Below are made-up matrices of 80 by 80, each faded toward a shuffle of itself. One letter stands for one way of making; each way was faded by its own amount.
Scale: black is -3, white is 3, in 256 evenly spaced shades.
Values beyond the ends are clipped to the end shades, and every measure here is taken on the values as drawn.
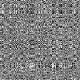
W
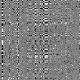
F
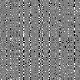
F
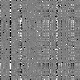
F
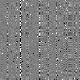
F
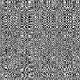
W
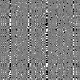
F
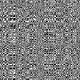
W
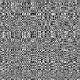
W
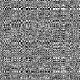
W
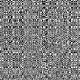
W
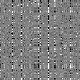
F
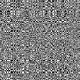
W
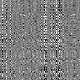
F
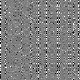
F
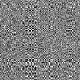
W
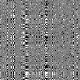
F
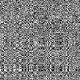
W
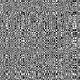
W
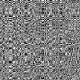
W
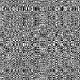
W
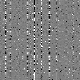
F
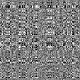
W
